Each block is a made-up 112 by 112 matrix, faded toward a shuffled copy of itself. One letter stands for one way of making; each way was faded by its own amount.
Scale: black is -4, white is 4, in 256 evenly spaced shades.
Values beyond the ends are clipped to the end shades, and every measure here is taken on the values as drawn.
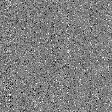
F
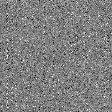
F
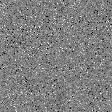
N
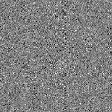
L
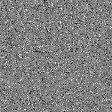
N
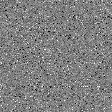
N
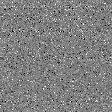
N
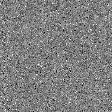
F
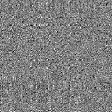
L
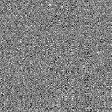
L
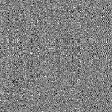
L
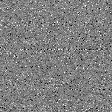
N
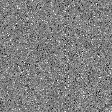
F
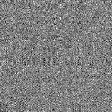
L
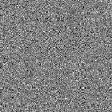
L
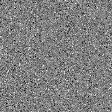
F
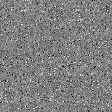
N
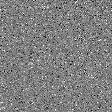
N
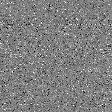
N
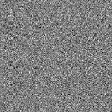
L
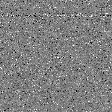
N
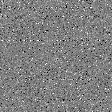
N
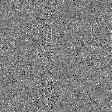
F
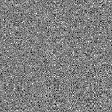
L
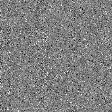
F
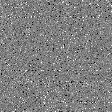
N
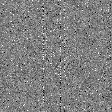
F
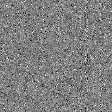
F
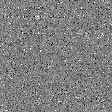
N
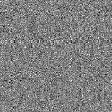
L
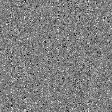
F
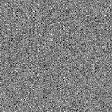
L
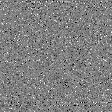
N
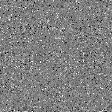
N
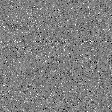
N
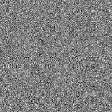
L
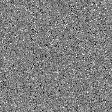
F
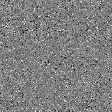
N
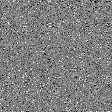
N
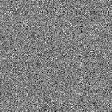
L
